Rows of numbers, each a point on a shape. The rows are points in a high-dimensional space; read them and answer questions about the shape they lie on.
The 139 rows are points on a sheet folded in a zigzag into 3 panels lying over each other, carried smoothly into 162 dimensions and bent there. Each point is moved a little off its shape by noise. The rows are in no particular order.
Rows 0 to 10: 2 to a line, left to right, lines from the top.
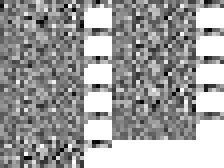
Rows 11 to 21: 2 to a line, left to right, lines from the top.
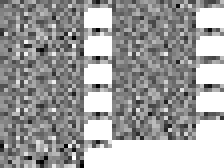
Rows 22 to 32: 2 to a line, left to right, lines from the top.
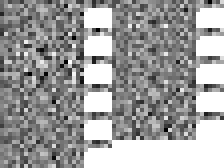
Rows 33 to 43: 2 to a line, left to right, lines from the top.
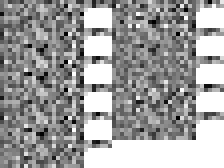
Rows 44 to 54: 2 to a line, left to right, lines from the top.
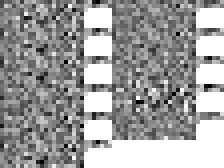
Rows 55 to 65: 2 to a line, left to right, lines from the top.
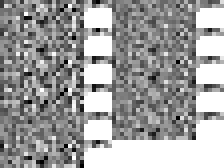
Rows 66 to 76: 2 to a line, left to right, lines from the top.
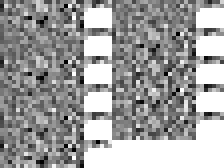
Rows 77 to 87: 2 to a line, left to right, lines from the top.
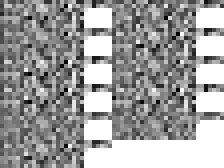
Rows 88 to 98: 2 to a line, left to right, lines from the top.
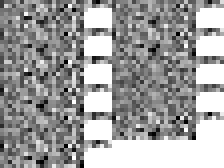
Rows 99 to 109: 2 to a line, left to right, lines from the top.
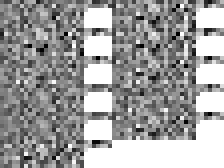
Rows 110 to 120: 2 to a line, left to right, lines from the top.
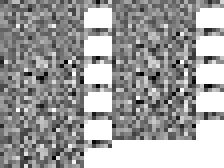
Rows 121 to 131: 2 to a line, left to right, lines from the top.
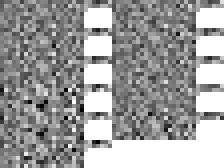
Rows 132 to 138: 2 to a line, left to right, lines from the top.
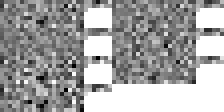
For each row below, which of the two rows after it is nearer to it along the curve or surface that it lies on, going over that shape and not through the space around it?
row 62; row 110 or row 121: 121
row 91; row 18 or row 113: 113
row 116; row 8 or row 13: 13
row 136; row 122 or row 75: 75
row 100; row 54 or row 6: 54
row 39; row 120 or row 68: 68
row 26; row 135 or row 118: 118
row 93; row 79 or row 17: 79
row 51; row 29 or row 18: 18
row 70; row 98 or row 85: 98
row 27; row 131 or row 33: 33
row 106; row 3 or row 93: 3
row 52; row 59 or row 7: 7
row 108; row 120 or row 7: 120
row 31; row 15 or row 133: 15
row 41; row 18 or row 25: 25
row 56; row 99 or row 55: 99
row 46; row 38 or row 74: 38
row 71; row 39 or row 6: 6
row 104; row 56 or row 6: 6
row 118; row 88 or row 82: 82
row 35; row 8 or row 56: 56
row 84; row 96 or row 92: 96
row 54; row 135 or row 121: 121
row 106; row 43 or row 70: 43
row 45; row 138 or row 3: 138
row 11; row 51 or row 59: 51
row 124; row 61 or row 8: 61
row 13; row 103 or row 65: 103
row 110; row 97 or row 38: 38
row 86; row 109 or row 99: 99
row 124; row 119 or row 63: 119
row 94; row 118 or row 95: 95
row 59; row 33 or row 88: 33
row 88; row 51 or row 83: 51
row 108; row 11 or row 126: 11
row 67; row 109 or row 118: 118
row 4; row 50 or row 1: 1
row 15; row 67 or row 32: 32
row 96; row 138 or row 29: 138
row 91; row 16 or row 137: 137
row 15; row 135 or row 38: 135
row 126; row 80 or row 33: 80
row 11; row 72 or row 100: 72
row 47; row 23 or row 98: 98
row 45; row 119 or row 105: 119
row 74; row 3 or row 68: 68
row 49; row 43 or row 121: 43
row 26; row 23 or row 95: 95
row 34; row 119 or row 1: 1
